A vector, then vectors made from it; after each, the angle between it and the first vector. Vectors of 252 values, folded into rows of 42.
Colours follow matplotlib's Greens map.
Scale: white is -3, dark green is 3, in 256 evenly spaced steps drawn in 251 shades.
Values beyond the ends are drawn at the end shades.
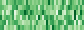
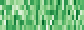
partly opposed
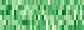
nearly opposite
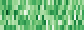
nearly opposite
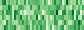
nearly opposite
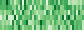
orthogonal
